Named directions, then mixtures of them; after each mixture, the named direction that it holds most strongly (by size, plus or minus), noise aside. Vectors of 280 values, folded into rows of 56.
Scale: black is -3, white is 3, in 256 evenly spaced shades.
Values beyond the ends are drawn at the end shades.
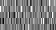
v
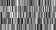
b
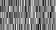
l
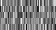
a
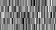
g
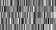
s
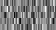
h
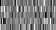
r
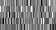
v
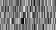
g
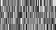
a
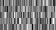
h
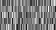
b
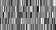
a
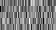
l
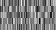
l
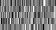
s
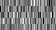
g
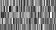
l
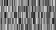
h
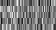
b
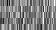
b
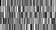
r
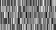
a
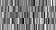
g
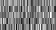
l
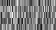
b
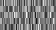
l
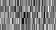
g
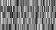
b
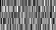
r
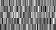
h
